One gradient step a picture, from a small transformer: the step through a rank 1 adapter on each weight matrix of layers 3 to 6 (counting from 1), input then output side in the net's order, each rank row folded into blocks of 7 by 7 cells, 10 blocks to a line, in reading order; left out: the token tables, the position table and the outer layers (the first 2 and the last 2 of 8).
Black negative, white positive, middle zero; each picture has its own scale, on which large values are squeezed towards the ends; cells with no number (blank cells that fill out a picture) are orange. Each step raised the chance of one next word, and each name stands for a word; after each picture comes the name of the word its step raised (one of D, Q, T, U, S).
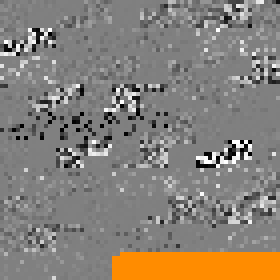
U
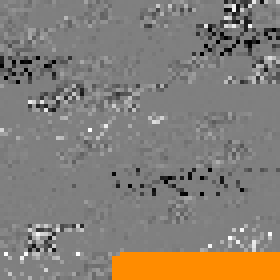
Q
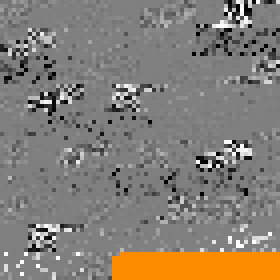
Q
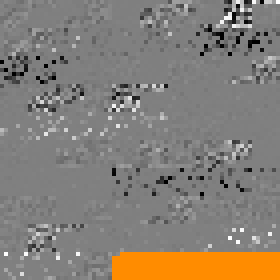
Q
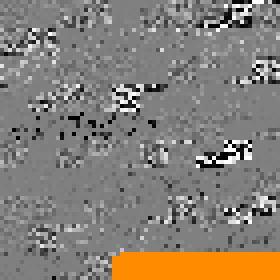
U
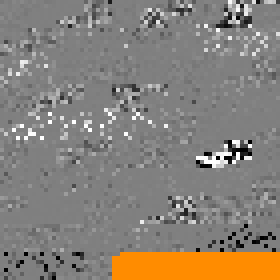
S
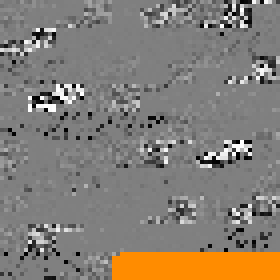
U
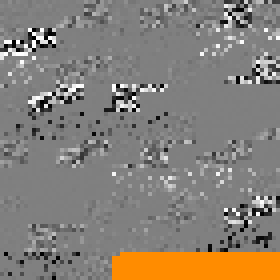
U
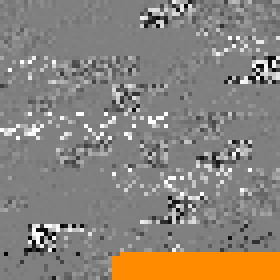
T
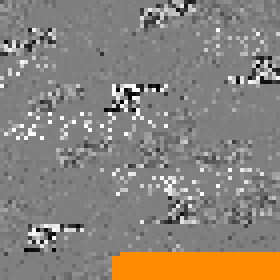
T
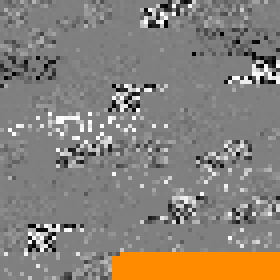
T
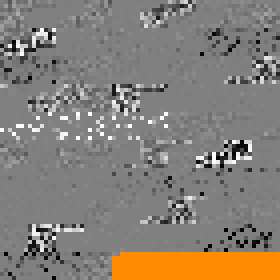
S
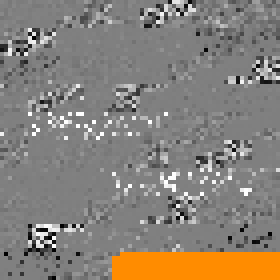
T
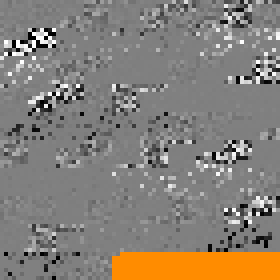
U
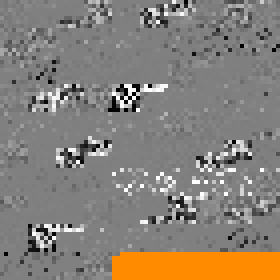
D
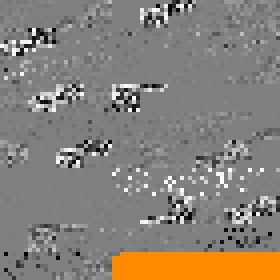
D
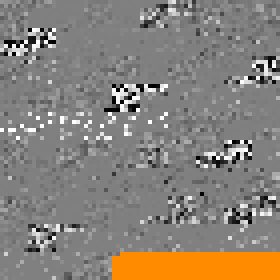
T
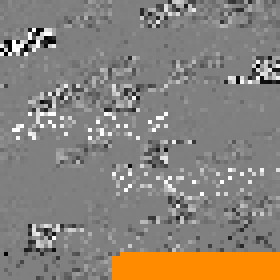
T
